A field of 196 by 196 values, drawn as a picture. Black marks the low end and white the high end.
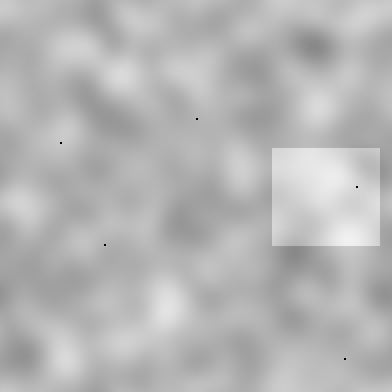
Ninth with the highest average: middle right. Lone odd cells: 5, each lower than its neighbours. Odd rows or columns: none. Average level on the scale: 70%. Odd patch: higher, in the middle right.
